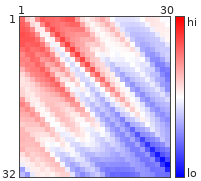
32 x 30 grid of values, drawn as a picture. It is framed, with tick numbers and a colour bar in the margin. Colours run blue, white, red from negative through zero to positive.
Ninth with the lowest average: bottom right. Ninth with the highest average: top left. Slope: up to the top left. Histogram: bell-shaped.
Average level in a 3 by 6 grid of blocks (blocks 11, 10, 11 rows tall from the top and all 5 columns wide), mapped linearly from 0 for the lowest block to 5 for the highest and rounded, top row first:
5 4 4 3 2 2 | 4 4 3 2 2 1 | 3 3 2 1 0 0
